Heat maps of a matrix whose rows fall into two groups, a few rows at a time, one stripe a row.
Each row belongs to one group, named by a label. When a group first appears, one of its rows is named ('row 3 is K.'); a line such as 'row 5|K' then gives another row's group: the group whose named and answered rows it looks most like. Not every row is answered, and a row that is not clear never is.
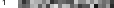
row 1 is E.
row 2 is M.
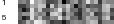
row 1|E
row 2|M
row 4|M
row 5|M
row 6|E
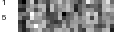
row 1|M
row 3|M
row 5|E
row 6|E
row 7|E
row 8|M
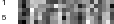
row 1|E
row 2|M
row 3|E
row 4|M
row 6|M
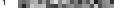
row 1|M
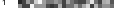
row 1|M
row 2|E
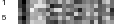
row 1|M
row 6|E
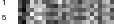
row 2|E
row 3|M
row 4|E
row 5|M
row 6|E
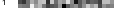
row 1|M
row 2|E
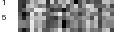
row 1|M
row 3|E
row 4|M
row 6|E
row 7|E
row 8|M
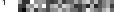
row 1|E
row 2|M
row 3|M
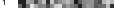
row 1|M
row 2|M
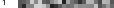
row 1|M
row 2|E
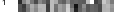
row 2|M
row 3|M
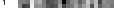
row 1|E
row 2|E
